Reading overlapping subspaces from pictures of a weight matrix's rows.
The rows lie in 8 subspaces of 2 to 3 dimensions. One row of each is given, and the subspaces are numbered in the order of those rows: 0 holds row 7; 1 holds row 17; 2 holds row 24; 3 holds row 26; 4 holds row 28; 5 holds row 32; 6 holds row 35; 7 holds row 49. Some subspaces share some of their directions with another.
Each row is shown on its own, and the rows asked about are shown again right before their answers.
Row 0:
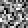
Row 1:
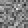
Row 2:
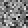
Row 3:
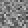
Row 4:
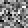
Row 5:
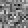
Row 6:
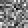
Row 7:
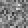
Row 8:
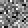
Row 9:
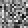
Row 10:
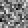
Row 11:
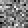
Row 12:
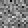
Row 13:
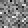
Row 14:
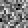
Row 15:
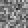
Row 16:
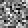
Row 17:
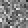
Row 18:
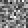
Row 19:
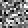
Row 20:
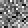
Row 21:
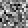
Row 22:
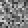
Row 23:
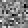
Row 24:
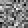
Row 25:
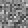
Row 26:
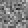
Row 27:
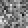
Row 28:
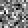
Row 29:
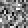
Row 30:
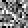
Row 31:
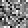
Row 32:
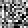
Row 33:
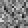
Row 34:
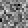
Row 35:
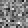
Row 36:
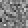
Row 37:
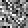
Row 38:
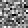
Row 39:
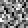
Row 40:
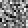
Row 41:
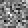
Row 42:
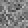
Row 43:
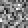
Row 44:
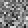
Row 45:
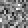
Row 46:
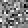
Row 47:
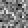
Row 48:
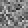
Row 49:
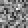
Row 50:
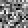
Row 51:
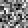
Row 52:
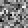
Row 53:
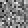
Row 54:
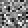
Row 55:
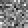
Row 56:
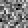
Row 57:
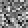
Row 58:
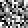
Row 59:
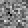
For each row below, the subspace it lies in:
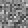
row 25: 5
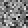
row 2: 6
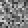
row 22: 0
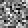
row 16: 3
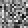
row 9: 5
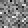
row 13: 4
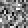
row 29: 0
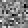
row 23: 1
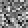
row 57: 6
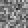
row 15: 7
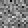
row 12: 4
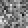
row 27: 2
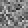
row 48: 6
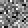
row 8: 4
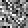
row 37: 1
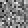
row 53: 0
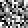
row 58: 0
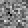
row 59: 3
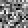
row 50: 5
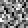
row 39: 5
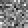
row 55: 2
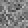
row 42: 6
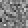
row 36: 7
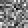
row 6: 2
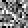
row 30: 1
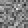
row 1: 2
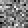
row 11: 2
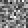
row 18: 7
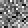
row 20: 4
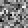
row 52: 3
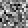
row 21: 7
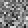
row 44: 6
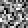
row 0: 4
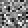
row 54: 6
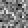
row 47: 1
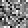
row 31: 1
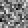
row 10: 0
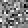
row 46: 1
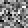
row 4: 3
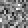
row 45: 0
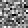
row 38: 1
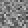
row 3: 6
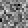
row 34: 7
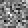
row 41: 3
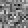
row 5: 5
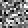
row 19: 1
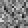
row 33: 5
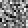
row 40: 7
